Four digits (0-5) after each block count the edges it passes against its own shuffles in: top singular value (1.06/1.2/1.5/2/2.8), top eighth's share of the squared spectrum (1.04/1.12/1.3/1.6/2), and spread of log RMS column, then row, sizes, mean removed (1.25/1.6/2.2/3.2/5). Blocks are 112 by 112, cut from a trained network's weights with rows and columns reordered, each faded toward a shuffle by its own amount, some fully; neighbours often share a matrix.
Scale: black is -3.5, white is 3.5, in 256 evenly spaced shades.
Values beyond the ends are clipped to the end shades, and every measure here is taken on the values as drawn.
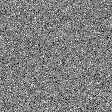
0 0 0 0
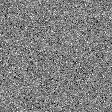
0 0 0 0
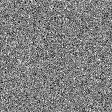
1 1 0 0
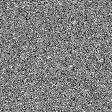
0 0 0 0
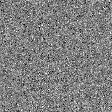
2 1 1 0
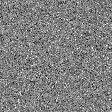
0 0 0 0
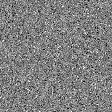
1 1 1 0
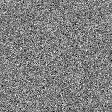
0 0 0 1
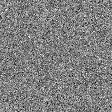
1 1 0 1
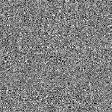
2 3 1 3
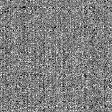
3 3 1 3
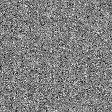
1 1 0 0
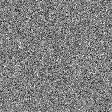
2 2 0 0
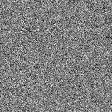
2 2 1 0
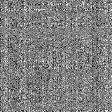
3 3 1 3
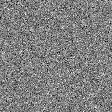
1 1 0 0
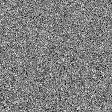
1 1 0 0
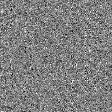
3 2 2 0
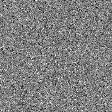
1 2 1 0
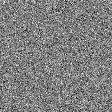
1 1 0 0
